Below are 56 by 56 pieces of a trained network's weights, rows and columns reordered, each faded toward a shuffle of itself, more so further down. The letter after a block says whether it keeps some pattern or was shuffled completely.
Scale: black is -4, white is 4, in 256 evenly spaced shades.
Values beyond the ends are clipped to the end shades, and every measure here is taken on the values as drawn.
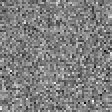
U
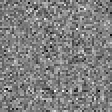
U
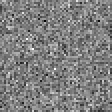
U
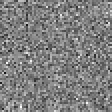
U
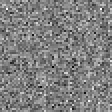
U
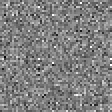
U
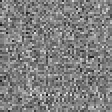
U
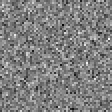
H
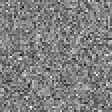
H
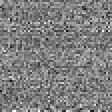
U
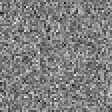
U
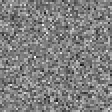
H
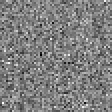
U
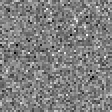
H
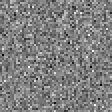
H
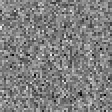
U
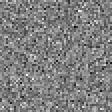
H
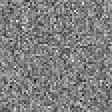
H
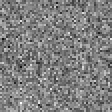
U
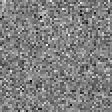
H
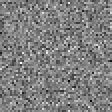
U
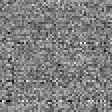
U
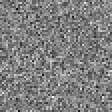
H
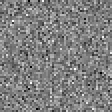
H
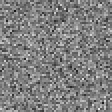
H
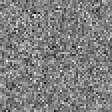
U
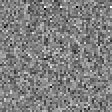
U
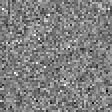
H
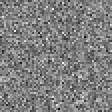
H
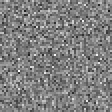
U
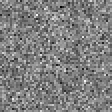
H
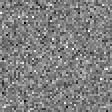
H
